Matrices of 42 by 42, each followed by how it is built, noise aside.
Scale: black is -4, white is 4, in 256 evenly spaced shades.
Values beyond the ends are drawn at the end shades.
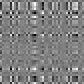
low rank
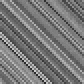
Toeplitz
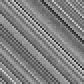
Toeplitz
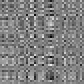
low rank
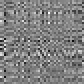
low rank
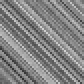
Toeplitz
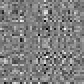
low rank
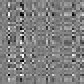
low rank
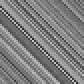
Toeplitz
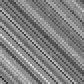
Toeplitz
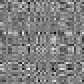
low rank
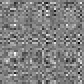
low rank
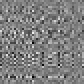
low rank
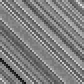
Toeplitz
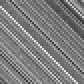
Toeplitz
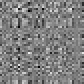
low rank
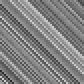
Toeplitz
